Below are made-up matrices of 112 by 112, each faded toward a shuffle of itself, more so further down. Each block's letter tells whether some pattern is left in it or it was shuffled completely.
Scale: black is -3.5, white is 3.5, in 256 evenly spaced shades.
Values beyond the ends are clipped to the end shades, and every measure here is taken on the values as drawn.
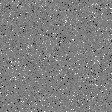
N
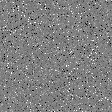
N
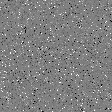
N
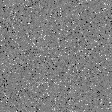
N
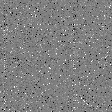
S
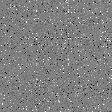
S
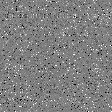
S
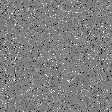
S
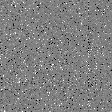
S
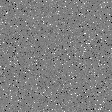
N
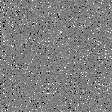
S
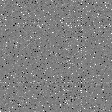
S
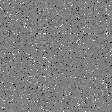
S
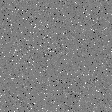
N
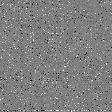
S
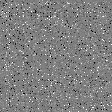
S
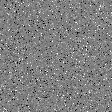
N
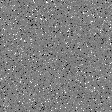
N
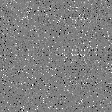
S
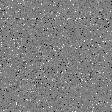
S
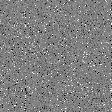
S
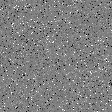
N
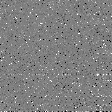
S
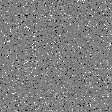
S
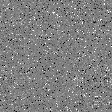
S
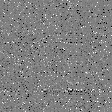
S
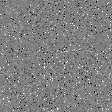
S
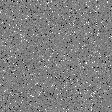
N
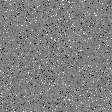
N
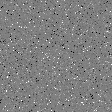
N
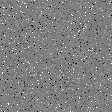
N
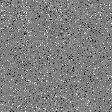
S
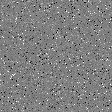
N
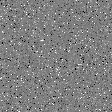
N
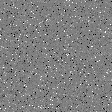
N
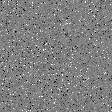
N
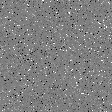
N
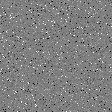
N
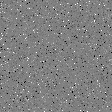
N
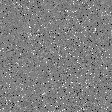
N
